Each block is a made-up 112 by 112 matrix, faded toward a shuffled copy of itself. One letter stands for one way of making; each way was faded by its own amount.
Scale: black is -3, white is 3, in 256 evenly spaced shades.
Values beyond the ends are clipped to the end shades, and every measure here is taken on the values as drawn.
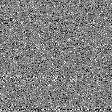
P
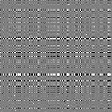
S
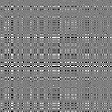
S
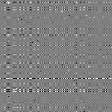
S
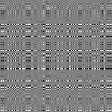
S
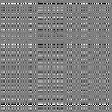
S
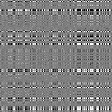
S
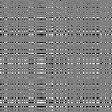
S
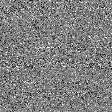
P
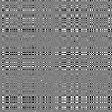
S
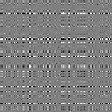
S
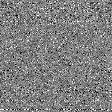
P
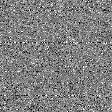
P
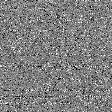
P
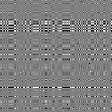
S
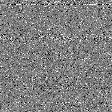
P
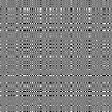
S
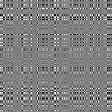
S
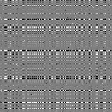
S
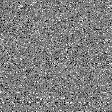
P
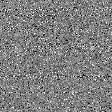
P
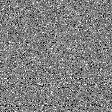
P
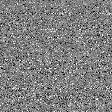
P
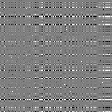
S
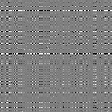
S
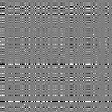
S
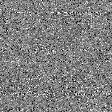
P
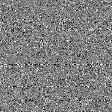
P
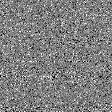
P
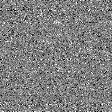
P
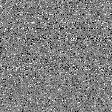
P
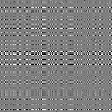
S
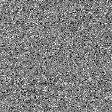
P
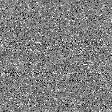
P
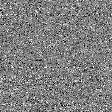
P
